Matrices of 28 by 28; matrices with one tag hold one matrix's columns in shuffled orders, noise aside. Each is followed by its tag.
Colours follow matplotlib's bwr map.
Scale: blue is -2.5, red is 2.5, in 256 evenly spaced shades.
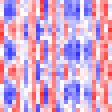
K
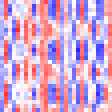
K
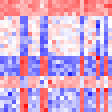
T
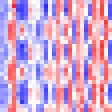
K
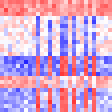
T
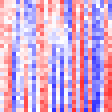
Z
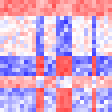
T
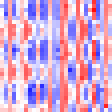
K
